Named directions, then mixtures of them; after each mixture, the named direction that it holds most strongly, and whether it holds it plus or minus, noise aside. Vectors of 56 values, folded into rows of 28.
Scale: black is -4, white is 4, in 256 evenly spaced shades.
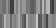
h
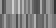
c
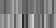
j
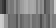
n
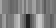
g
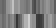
g, minus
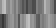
n, minus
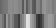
g, minus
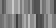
c, plus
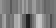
g, plus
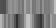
g, minus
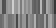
c, plus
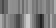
g, minus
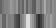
g, minus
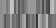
h, minus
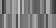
c, plus
